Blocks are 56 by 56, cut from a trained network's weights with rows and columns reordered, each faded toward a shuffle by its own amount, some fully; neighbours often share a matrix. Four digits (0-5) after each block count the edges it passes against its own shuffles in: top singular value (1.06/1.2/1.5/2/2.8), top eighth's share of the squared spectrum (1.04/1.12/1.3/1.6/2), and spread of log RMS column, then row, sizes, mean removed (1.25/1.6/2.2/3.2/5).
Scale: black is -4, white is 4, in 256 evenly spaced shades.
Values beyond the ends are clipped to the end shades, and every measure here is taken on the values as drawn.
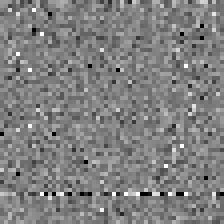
3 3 0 1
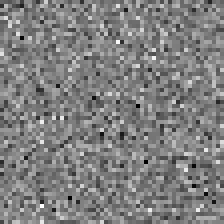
0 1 0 0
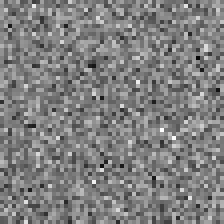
2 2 0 0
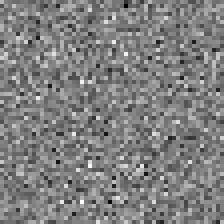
1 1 0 0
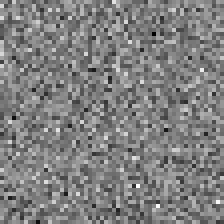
0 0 0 0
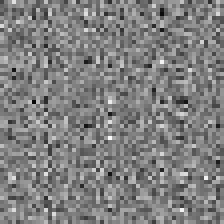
4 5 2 2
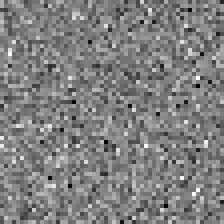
1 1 0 0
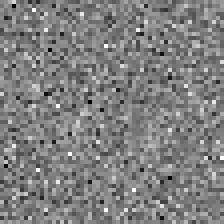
0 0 0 0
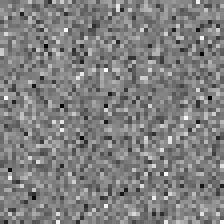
0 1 0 0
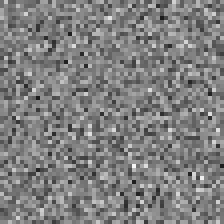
1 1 0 0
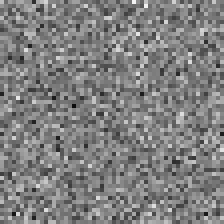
0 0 0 0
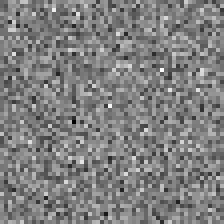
0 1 1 0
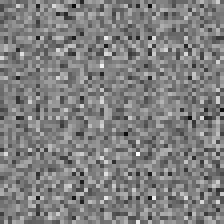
3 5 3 2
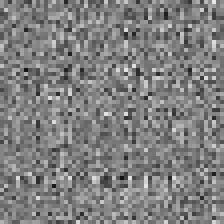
3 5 2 2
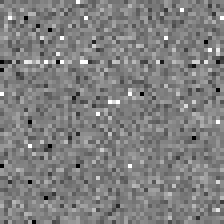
2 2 0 1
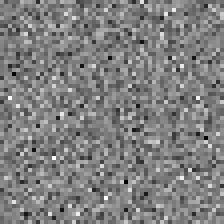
1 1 0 0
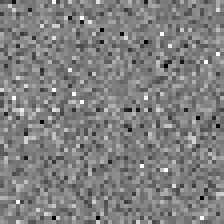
1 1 0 0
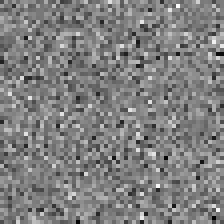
2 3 1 1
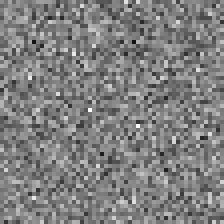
0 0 0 0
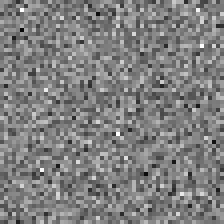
1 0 0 0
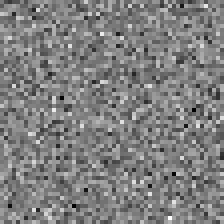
0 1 0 0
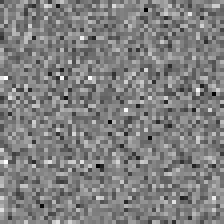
2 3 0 1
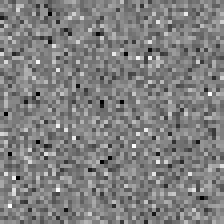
0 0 0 0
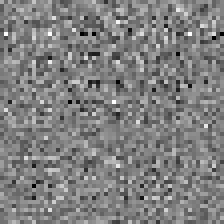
3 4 2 2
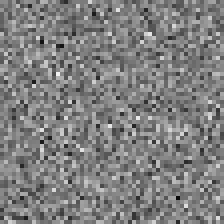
2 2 1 1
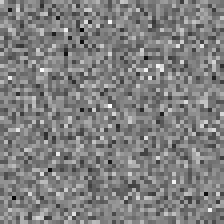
1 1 0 0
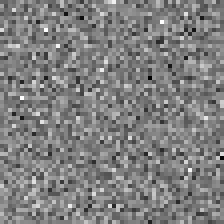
0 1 0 0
